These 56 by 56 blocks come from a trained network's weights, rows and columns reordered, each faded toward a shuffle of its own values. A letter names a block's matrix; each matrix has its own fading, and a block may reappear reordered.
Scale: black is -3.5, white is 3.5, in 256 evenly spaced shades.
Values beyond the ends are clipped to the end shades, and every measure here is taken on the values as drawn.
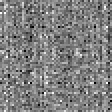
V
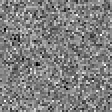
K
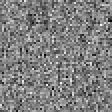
K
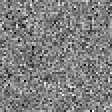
K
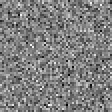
K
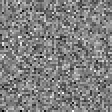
K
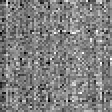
V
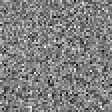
K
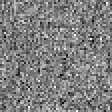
K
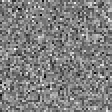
K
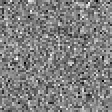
K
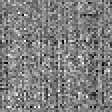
V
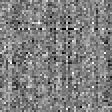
V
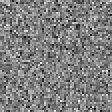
K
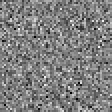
K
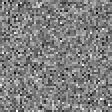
K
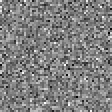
K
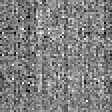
V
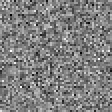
K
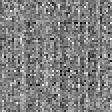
V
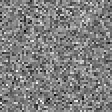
K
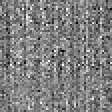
V
